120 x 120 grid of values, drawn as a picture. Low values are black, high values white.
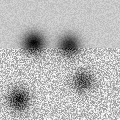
The top part is calmer, up to a seam about 40% of the way down. The halves do not mirror each other. There is no overall slope. No row or column stands out. The values are skewed, with a long tail toward low values. There are four dips.
